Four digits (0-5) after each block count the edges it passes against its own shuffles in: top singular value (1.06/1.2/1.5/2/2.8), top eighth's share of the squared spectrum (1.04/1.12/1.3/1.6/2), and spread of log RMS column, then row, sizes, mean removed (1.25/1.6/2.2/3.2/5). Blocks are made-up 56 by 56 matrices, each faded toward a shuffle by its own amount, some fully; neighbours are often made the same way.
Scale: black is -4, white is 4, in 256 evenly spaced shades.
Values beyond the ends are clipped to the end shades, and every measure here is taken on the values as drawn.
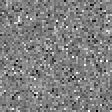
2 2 0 0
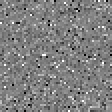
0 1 0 0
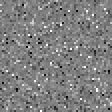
0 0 0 0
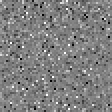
1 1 0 0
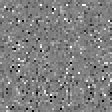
3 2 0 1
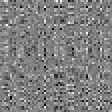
4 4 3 2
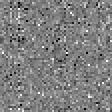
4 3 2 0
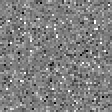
1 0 0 0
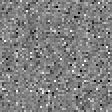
3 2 1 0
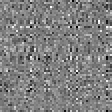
4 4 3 2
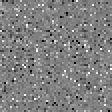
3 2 0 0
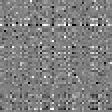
5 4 2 3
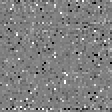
3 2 0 1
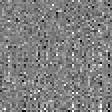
4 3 2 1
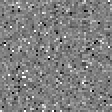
2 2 1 0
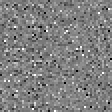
3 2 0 1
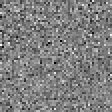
2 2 0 1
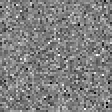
2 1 0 0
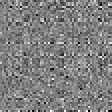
4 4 2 3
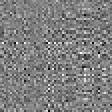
4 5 3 3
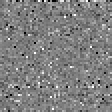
2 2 0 2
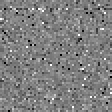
1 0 0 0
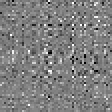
4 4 3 3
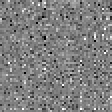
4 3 2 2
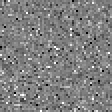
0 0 0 0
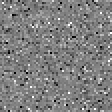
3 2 0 0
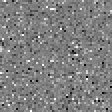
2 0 0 0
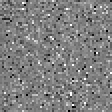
2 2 0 0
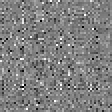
4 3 2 2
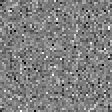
3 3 1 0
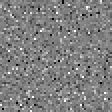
0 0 0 0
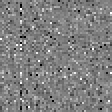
3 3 1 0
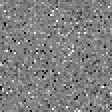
0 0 0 0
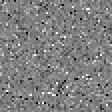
1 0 0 0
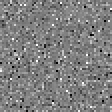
2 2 0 0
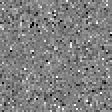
2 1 0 0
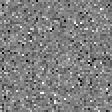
2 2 0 0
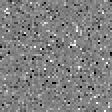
0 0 0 0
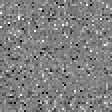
2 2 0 1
